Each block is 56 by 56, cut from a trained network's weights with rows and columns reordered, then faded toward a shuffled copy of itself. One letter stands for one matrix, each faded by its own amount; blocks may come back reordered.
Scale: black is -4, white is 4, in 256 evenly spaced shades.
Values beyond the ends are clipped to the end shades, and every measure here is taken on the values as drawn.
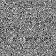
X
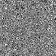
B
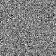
B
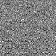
X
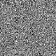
B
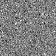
B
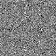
B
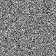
B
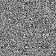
B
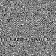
X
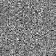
B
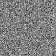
B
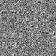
X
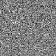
X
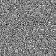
X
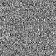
X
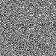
X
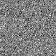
X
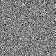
B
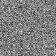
B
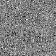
B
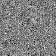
B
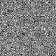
X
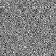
X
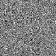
B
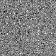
B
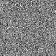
X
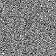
B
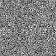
X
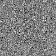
B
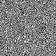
B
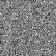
X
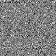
X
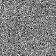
B
